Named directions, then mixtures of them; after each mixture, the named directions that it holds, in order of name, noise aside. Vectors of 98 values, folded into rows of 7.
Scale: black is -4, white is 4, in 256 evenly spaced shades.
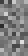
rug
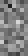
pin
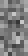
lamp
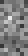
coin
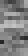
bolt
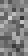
coin, lamp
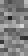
bolt, coin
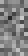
coin, lamp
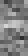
bolt, pin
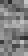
bolt, rug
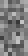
lamp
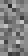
lamp, pin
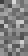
pin, rug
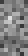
coin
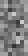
lamp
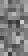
lamp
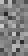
rug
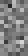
pin, rug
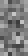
lamp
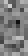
lamp, pin
